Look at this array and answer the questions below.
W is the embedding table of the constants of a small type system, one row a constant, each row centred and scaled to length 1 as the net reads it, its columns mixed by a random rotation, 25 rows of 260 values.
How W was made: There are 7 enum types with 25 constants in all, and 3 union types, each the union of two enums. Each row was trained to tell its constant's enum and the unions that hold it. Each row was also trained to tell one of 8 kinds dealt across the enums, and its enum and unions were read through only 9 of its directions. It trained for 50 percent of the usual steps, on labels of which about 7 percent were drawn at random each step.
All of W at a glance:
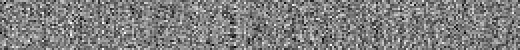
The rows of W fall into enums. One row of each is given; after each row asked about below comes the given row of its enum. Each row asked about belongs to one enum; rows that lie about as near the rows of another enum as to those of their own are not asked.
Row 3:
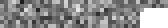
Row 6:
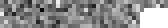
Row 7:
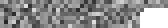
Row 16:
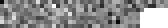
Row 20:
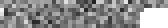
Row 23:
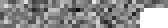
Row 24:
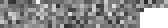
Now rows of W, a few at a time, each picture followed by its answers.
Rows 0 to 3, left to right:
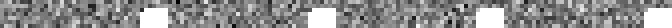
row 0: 16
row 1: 24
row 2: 6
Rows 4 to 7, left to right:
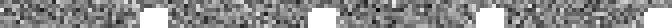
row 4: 23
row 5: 3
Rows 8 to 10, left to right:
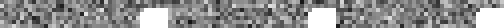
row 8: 3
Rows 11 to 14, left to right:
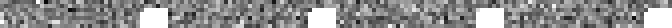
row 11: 24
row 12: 16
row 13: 3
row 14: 16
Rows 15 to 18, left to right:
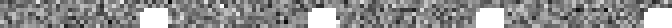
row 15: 24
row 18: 24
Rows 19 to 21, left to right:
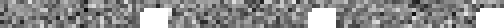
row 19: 20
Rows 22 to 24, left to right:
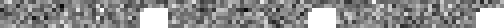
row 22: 3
